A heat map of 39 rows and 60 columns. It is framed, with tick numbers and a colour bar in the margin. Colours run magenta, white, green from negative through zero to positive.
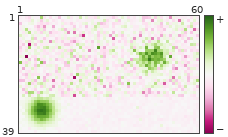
Bumps: two. Seam: horizontal, 70% of the way down, the bottom part calmer. Mirror symmetry: none. Ninth with the highest average: bottom left.
